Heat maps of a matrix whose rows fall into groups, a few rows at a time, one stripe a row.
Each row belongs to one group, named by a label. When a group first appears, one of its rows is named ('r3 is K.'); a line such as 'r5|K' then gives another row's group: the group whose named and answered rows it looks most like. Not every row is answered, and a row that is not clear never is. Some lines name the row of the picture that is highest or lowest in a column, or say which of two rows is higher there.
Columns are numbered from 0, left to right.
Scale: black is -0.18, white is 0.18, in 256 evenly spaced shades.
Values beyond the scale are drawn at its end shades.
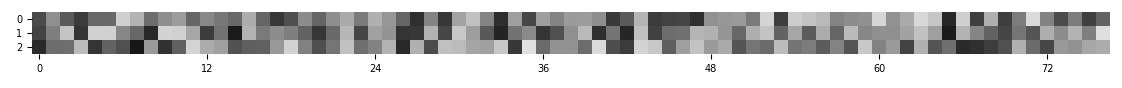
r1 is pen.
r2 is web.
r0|pen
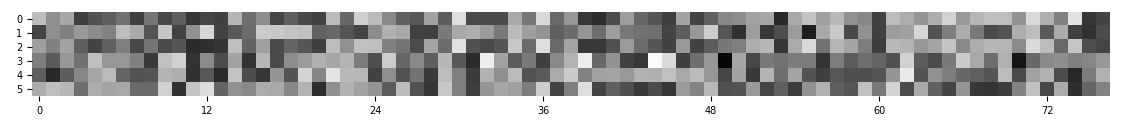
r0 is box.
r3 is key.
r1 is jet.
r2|box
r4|key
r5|jet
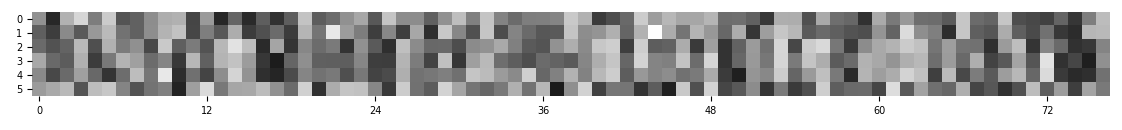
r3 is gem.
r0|key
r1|key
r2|gem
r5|jet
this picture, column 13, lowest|0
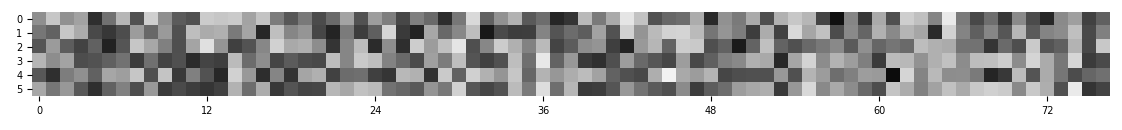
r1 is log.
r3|box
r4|gem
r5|box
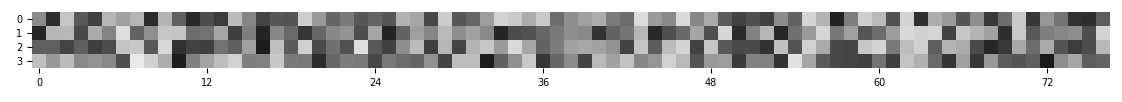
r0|gem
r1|pen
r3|log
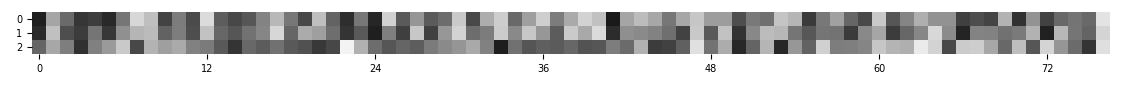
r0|web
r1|web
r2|pen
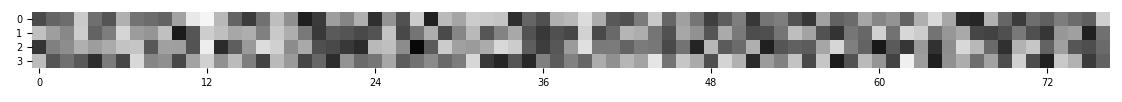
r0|web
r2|jet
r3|log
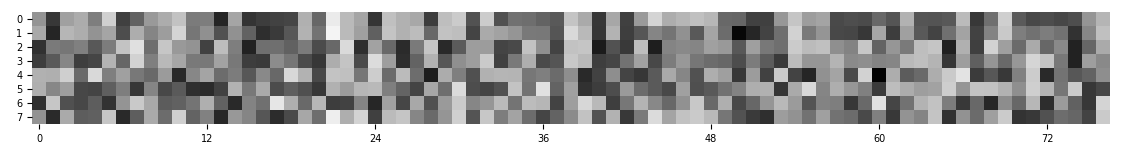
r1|key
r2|pen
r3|pen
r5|box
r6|web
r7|key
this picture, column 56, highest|2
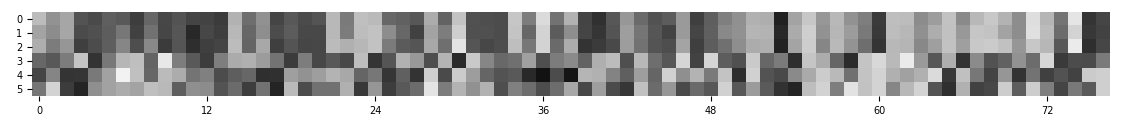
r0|box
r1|box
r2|box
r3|gem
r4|pen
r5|pen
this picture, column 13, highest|3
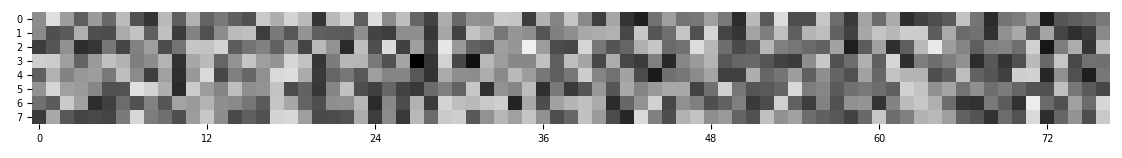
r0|jet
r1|gem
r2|web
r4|jet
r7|web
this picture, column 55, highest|1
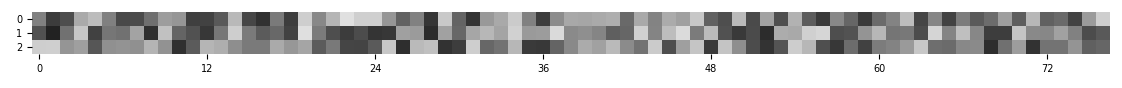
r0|key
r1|gem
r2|log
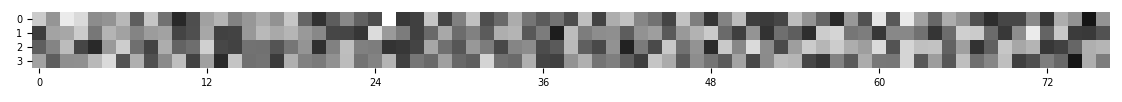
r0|log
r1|jet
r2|pen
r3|key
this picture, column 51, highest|2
